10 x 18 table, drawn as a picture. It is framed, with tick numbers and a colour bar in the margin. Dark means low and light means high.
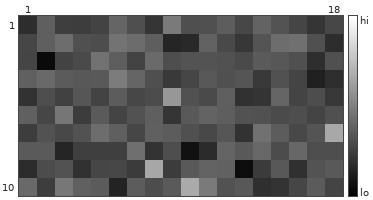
Mirror symmetry: none. Slope: none. Average level on the scale: 30%. Histogram: heavy tails on both sides. Stripes: none. Roughest part: bottom middle.
